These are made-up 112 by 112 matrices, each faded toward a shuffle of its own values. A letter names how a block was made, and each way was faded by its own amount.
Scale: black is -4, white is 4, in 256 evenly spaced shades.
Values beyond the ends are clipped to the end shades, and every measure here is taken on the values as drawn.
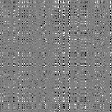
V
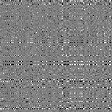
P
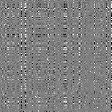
V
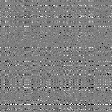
P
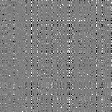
V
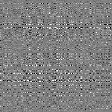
P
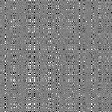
V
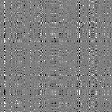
V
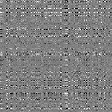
P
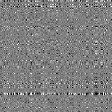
P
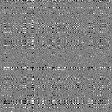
P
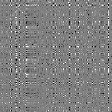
V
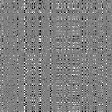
V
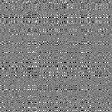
P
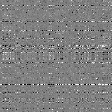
P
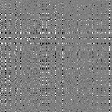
V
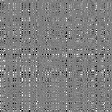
V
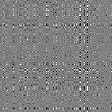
V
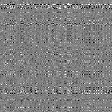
P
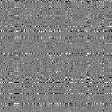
P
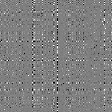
V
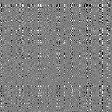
V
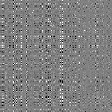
V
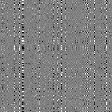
V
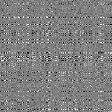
P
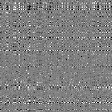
P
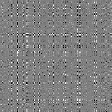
V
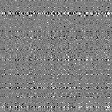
P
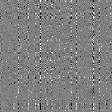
V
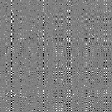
V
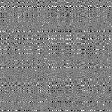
P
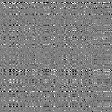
P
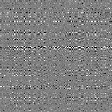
P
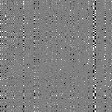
V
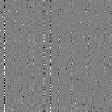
V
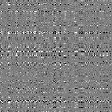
P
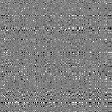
P
